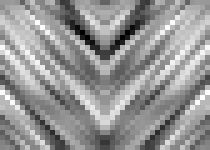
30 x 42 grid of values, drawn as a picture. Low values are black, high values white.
There is no overall slope. On average the colour sits 60% of the way up the scale. The left and right halves mirror each other. The ninth with the lowest average is the top middle. The bottom middle is the calmest part.
